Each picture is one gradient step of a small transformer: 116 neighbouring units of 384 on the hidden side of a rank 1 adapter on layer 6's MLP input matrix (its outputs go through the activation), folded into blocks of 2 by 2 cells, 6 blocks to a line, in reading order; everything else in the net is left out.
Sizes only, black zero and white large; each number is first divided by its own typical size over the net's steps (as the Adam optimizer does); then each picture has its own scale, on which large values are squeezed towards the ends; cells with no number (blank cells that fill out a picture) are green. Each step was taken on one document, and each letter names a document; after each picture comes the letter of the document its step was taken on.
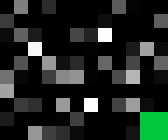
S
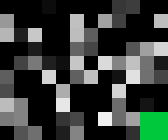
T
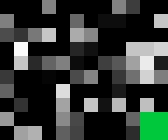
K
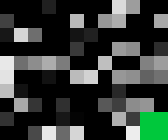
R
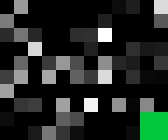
S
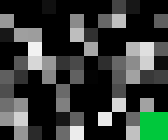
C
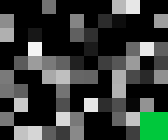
K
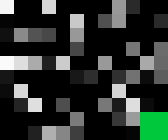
R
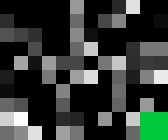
T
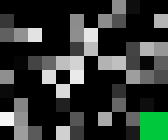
T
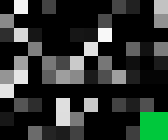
S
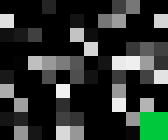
C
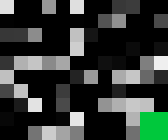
R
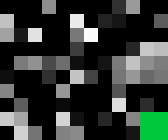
K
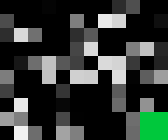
K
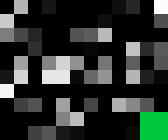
S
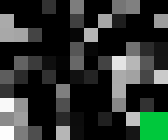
T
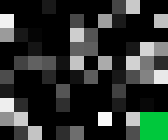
T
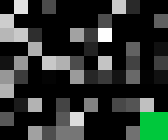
S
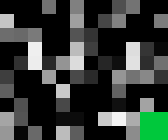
T
